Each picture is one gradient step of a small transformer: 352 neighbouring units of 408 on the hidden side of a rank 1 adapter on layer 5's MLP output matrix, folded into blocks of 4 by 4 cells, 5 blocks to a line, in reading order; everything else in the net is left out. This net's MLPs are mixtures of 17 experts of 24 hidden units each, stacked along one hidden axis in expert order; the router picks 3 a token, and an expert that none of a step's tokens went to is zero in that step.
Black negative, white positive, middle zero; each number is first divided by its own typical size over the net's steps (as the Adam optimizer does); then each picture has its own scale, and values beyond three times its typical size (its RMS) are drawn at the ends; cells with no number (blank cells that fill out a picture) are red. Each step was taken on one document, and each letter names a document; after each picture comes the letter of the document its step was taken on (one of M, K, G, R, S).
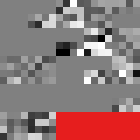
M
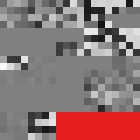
M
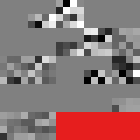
M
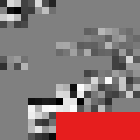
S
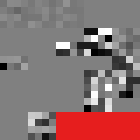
S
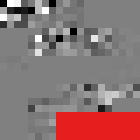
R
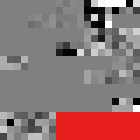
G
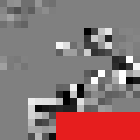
S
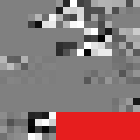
M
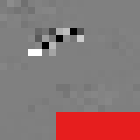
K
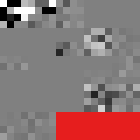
K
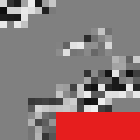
S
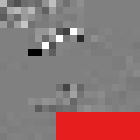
R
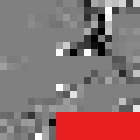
G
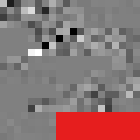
K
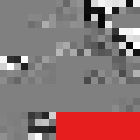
M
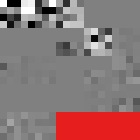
K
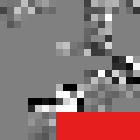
S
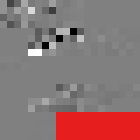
R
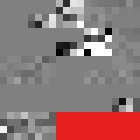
M
